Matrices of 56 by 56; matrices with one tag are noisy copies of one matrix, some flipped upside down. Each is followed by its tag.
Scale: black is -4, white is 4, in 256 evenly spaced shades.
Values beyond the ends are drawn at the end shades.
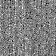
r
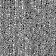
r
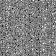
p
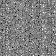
p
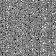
p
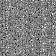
p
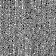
r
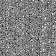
p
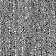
r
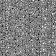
p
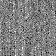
r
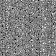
p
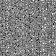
p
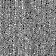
r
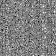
p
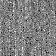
r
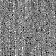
r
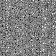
p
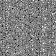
p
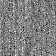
r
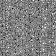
p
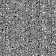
p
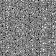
p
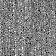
r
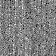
r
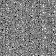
p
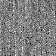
r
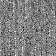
r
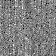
r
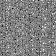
p
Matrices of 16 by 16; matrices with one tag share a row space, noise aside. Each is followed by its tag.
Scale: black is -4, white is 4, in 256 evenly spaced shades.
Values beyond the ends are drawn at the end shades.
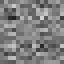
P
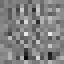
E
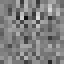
E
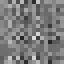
E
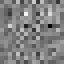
E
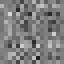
E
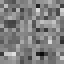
P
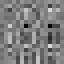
E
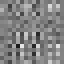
E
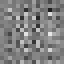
E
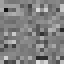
P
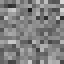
P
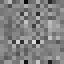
E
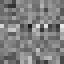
P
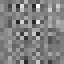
E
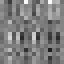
E
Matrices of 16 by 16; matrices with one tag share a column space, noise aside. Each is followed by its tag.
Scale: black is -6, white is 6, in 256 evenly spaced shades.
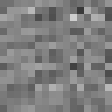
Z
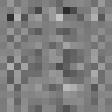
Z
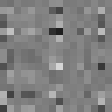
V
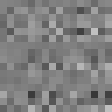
V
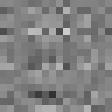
V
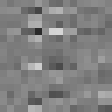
V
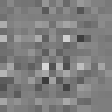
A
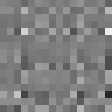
V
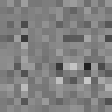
A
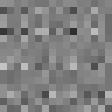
V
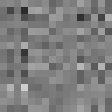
Z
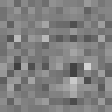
A
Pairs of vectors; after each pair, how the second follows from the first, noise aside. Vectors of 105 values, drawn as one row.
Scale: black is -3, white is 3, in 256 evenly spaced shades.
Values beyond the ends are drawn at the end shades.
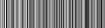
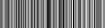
wrapped around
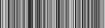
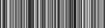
sign-scrambled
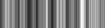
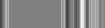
partly zeroed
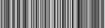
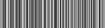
shuffled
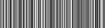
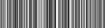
shuffled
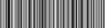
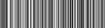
sign-scrambled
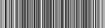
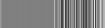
partly zeroed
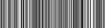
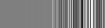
partly zeroed
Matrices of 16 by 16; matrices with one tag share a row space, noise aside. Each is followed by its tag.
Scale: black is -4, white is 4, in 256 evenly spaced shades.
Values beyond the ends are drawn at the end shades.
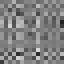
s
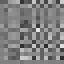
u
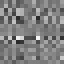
s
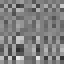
s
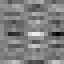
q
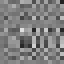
u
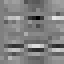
q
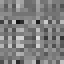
s
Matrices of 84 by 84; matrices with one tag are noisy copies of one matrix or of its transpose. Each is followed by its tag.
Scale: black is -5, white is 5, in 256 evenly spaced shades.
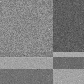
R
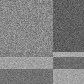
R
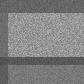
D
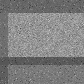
D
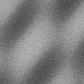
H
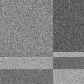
R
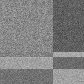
R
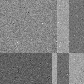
R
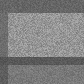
D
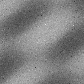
H
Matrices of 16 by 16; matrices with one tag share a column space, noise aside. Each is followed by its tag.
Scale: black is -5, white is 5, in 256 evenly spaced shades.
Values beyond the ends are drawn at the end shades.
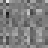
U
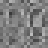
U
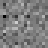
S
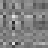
S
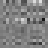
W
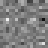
W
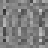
U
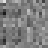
U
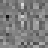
S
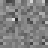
W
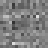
S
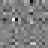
W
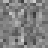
U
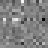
W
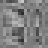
U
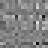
S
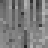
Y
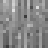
Y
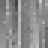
Y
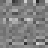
W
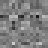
S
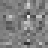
S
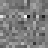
S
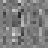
U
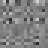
W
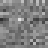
W
